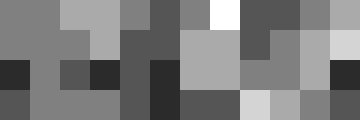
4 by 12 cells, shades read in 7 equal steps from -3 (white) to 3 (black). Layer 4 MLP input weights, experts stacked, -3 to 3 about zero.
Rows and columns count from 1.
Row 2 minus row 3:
-2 0 -1 -3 0 -1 0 0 1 0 0 -4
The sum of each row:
-3 -3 7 4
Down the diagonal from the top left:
0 0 1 0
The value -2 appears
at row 2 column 12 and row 4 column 9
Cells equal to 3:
0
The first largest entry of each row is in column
6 5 1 6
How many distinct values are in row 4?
5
